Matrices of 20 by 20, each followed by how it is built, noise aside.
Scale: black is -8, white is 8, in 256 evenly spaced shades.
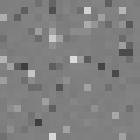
sparse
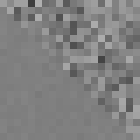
upper triangular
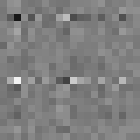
low rank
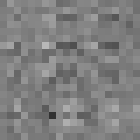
low rank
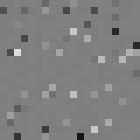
sparse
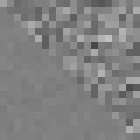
upper triangular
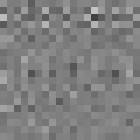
low rank
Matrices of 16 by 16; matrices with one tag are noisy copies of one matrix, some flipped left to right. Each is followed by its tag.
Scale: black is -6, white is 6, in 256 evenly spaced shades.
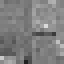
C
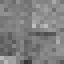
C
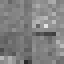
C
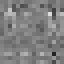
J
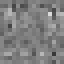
J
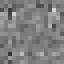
J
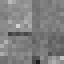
C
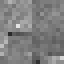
C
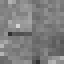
C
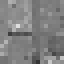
C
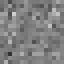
J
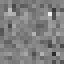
J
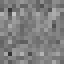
J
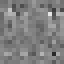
J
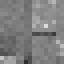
C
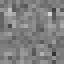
J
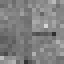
C
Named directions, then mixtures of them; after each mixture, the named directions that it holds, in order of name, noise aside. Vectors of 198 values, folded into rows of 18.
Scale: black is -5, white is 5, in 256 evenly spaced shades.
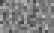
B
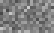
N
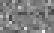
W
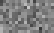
B, N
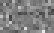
W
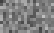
B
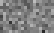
B, W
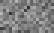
N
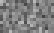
B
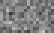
N, W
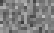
B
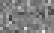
W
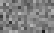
B, W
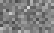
N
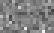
W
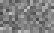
N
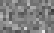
N, W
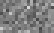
B, N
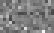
W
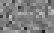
W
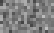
B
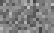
B, N
